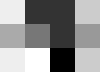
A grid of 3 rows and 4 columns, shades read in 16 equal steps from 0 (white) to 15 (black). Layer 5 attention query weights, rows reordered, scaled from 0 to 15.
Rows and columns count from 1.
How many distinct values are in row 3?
4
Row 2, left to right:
5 8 12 6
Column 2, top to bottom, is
12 8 0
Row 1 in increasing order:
1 3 12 12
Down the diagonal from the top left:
1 8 15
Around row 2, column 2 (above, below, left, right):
12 0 5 12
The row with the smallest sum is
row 3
